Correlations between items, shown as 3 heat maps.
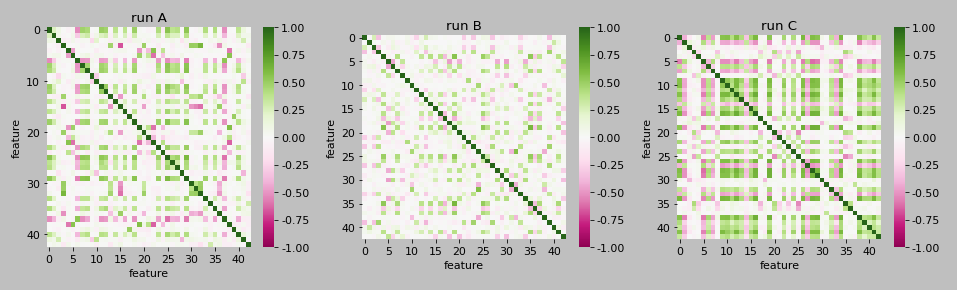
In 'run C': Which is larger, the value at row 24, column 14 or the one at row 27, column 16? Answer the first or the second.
the first
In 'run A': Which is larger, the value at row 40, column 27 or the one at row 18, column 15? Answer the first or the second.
the first
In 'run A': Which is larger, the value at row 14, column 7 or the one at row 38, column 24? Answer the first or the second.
the first
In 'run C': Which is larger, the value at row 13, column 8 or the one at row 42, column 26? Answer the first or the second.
the second
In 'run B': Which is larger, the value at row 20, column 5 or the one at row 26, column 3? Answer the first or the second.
the second
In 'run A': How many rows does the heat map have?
43
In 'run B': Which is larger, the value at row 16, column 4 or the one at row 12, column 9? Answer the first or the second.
the first
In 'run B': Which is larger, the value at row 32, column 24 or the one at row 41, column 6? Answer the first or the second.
the first
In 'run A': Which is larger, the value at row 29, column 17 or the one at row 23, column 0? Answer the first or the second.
the second
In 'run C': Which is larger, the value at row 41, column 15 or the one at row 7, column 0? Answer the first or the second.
the first
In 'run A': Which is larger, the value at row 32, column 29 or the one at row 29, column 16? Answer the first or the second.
the second
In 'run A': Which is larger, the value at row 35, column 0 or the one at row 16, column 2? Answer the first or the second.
the first
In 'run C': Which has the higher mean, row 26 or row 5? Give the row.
26
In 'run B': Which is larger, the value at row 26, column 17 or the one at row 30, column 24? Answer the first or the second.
the second
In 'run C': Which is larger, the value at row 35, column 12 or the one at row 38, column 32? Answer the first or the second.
the second
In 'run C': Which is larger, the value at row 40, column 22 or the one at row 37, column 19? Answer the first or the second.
the first
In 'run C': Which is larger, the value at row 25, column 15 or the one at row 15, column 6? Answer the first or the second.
the second
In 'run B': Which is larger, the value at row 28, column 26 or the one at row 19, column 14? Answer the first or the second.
the second
